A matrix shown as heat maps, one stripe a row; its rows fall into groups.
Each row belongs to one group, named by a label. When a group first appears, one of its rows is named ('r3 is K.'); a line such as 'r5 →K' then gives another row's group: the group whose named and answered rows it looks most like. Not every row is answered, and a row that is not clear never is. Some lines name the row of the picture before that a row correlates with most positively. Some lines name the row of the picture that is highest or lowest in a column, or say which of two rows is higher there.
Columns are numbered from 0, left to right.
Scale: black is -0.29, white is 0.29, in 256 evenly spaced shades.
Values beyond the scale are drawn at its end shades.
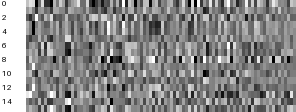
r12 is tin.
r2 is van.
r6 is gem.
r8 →gem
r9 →tin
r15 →gem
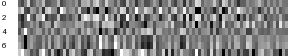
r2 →van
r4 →tin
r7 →gem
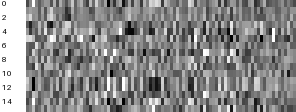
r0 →tin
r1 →gem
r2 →gem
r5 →gem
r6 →van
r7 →van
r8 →gem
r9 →van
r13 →van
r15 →gem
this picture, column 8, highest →5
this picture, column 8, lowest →3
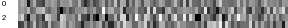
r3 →gem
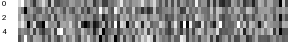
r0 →gem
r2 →gem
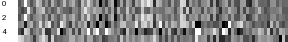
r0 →tin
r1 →van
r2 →tin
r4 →van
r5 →gem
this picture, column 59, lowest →3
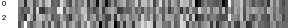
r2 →van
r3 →tin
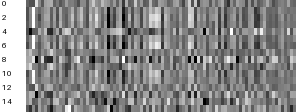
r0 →van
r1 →tin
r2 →tin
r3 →tin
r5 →tin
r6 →tin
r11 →tin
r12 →van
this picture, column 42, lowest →4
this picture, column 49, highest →4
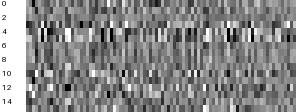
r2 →gem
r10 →van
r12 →gem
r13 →tin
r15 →van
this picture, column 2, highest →13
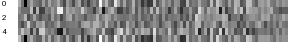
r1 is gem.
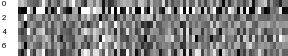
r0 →gem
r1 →van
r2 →tin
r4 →van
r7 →van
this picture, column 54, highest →1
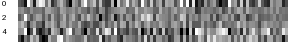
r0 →van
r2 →tin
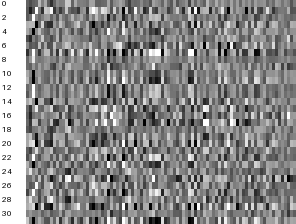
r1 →van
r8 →tin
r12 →tin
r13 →tin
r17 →van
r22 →tin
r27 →tin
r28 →gem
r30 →gem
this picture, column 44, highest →7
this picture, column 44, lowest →31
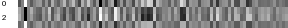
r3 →tin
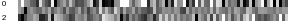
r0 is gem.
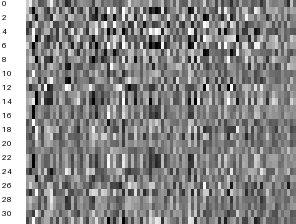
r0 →gem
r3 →van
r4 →tin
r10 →tin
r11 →gem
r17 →tin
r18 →van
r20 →van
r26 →gem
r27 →van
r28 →gem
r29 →gem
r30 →van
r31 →tin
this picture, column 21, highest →12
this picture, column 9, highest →2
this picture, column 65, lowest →2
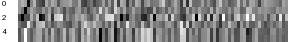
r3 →van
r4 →tin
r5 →tin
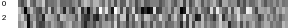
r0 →van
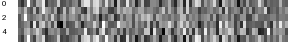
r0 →van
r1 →gem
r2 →tin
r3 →gem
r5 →van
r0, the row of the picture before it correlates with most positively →0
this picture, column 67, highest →3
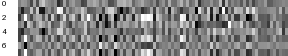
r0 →gem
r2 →tin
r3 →van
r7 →tin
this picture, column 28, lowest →1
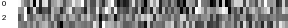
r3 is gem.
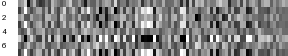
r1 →tin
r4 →van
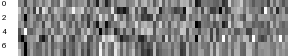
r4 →tin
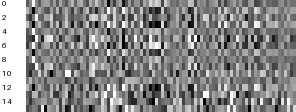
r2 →van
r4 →tin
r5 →van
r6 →tin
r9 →van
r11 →gem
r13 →van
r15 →gem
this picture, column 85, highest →14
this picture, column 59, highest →13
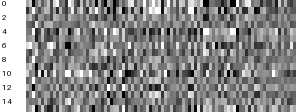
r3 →van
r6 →gem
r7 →van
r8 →tin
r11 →tin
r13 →tin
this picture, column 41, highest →1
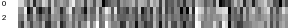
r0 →gem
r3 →van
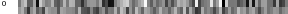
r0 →gem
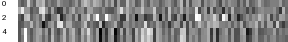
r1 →gem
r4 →tin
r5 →tin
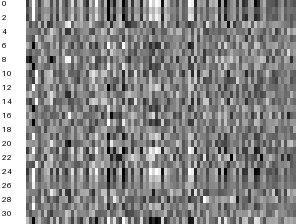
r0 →tin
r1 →tin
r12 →tin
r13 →gem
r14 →van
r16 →gem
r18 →gem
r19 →tin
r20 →gem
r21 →tin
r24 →tin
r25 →tin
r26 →tin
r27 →gem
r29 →tin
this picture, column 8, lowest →8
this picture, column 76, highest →31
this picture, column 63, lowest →20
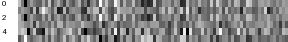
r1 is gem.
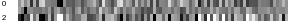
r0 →gem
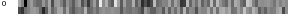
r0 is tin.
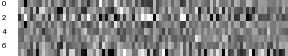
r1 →gem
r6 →gem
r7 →gem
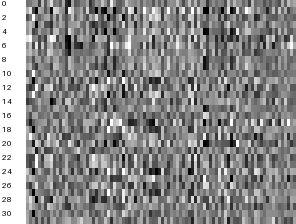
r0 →gem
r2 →tin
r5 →gem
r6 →gem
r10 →tin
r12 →van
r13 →tin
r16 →van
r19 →gem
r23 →van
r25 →gem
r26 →van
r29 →gem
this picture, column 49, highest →17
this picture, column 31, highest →17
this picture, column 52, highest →1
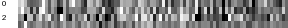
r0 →gem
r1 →gem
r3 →tin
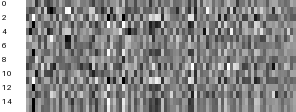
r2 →tin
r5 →gem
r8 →van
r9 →gem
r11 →tin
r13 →gem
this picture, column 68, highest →4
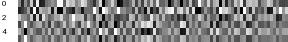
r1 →gem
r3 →tin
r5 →tin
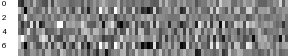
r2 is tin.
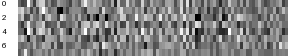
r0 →van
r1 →gem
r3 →van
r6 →gem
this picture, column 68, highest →3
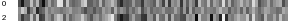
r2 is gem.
